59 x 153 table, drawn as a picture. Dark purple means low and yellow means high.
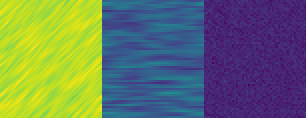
It is made of 1 by 3 panels. Panel 1,1: very high, slanting up to the right, faint in contrast. Panel 1,2: low, streaked across. Panel 1,3: very low, fine-grained, faint in contrast.
